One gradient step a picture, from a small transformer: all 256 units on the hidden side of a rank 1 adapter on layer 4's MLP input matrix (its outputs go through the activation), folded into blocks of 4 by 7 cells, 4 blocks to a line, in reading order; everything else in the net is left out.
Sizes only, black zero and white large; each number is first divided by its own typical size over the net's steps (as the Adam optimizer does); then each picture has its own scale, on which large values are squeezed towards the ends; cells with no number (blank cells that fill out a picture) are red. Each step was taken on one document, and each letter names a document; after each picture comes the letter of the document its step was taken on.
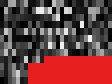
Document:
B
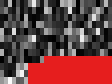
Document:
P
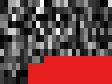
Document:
B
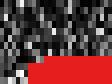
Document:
P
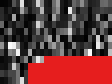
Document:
B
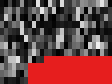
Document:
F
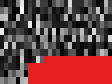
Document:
P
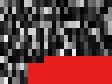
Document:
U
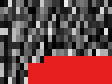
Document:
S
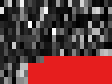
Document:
P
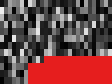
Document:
S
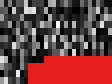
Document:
U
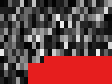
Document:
S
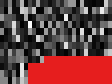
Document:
P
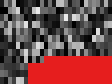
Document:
F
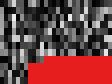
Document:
S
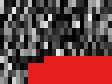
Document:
U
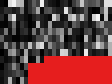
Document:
B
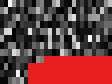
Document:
B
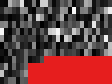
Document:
S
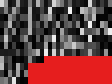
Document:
U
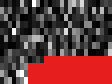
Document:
P
